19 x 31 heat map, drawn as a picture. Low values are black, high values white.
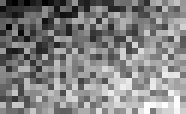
Ninth with the highest average: bottom right. Ninth with the lowest average: top left. Stripes: none. Slope: up to the bottom right. Average level on the scale: 50%.
